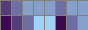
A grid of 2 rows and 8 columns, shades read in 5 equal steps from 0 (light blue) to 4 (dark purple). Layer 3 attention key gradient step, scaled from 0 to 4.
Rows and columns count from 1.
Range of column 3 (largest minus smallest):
1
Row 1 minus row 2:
-1 -1 -1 1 1 -2 -1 0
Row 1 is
3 2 1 1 1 2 1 1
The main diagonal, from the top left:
3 3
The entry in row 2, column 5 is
0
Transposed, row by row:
3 4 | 2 3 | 1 2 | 1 0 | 1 0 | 2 4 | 1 2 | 1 1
